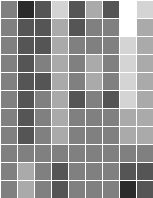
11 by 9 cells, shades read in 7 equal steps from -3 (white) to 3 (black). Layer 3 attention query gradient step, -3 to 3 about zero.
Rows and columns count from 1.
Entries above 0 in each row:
4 3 2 1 2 3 1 1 0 3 3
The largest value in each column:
0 2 1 1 1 0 1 2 1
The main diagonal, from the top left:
0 1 1 -1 0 0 0 -1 0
